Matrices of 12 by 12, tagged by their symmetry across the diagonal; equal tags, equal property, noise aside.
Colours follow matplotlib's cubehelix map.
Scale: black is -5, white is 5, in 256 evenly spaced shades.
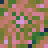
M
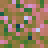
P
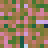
P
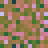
P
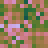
P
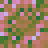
M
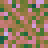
P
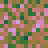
P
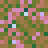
M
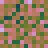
M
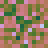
M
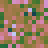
P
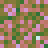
M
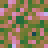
M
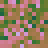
P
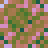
M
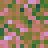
P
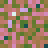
M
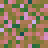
P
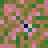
M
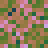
M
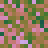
P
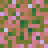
M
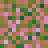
P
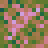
M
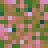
P
